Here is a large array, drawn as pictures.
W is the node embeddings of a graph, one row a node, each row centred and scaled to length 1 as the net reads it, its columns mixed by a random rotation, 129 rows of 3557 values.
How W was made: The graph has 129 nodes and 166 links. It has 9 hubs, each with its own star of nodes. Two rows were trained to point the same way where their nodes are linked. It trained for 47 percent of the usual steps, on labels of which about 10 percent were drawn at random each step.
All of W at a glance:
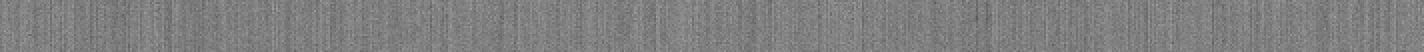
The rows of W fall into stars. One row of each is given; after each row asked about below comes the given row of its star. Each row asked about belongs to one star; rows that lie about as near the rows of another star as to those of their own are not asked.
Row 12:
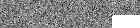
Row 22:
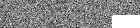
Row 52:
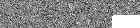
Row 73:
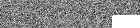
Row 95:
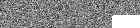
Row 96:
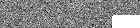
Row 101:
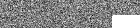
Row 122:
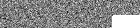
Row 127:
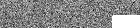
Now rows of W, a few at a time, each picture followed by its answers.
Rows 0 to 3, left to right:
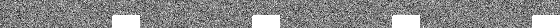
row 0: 52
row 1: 12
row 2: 122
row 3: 12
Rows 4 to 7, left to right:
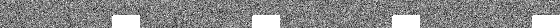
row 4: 12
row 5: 73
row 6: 95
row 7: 96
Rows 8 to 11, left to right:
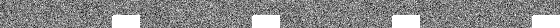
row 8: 52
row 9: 52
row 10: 12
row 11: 122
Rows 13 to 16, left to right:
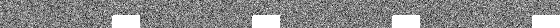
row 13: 22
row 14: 73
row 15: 127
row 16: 96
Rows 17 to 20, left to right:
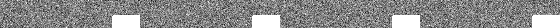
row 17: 96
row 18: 101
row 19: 127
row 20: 122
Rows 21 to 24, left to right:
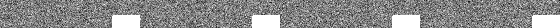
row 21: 101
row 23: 122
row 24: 101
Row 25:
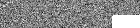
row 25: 96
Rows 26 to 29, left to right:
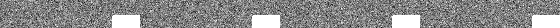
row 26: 52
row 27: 73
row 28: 52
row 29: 96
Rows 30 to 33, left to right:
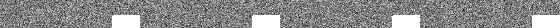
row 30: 101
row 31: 22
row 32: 122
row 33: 96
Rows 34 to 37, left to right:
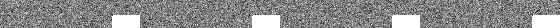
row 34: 22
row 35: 127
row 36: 96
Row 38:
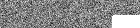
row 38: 22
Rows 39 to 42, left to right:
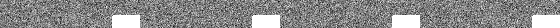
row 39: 52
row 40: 52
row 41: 22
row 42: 52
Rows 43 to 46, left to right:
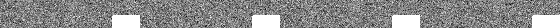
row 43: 12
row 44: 52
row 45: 96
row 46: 96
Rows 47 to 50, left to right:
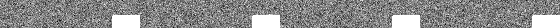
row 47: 101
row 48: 52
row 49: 127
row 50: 22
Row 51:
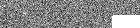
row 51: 127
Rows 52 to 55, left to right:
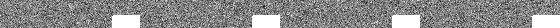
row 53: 12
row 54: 52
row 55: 122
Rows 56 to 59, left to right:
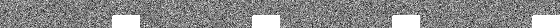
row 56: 22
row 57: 96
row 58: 12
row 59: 95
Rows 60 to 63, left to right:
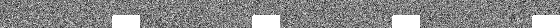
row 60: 96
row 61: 96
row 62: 127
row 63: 52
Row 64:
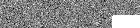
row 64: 127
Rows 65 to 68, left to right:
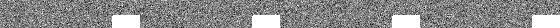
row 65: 12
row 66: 73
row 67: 22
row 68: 101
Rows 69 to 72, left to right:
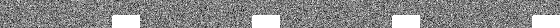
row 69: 96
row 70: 127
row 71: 96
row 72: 122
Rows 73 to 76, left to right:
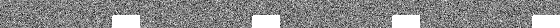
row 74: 22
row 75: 96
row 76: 73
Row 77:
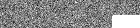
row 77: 122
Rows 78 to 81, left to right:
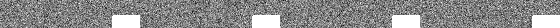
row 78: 12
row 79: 22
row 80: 127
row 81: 101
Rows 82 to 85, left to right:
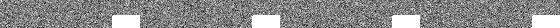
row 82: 122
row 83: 127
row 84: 95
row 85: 95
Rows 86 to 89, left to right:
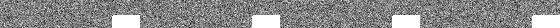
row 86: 101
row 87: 95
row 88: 22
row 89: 95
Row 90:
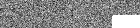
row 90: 73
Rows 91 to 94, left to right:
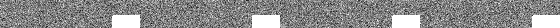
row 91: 101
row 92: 96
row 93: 52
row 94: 122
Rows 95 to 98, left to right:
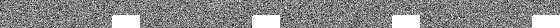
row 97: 95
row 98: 122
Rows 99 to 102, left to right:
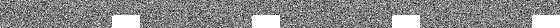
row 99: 73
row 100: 127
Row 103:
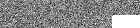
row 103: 12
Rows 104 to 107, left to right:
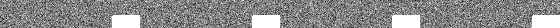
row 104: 127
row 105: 22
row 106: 95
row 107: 22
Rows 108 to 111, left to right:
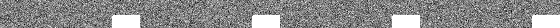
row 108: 122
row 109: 22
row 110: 122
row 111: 101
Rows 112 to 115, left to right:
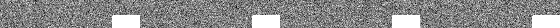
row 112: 12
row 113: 52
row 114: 101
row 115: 22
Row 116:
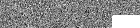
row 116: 127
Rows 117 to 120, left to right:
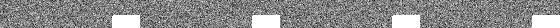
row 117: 73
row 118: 52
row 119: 52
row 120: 127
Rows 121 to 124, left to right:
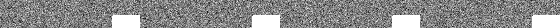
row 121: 12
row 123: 12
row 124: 95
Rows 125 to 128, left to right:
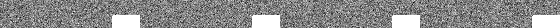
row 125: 52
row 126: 122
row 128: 96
